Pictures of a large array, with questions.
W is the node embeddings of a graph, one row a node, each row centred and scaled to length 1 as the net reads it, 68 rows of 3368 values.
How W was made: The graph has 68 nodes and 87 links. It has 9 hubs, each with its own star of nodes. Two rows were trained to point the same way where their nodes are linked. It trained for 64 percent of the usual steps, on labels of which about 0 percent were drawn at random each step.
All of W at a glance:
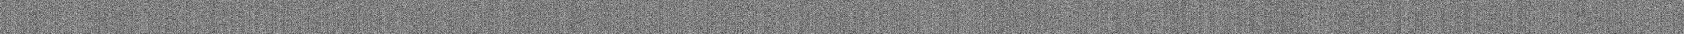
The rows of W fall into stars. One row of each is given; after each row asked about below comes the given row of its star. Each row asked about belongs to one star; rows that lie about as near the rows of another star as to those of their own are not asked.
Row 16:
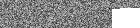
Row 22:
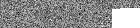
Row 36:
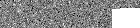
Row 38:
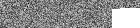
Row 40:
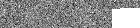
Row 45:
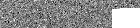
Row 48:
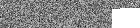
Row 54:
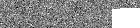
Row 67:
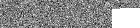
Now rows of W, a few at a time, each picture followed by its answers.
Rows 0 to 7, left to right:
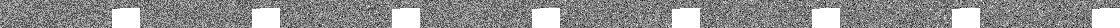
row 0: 45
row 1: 38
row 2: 67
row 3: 36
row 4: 40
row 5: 67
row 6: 36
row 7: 16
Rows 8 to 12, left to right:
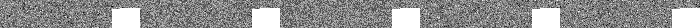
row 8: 38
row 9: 22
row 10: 67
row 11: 40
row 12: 36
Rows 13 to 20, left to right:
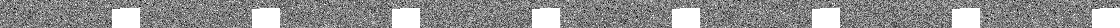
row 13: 54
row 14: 36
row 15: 67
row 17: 45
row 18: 54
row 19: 16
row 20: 45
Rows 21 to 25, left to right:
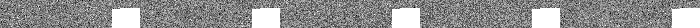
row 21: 40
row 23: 16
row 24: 40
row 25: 38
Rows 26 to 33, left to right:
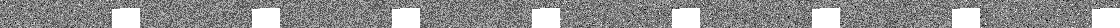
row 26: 16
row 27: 38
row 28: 48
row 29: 48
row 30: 16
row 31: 16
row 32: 22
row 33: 48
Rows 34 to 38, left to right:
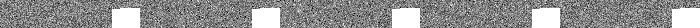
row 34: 40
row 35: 38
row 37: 54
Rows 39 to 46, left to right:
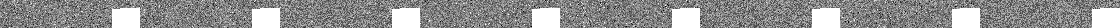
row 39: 54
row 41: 16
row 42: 38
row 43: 22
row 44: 48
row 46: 40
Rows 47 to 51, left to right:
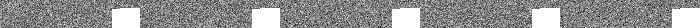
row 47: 45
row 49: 40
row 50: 16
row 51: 48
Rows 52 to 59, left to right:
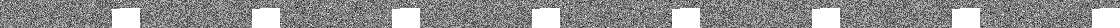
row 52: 38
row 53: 22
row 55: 16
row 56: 22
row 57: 54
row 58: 22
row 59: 38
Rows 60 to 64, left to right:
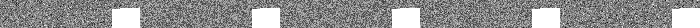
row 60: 67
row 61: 45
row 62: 36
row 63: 22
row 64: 38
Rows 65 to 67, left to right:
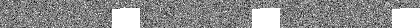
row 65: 48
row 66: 67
